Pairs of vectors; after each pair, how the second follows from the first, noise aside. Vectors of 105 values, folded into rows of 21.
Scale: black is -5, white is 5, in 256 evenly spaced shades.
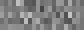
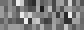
scaled up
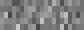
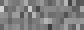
shuffled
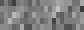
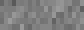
shrunk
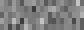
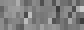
shuffled
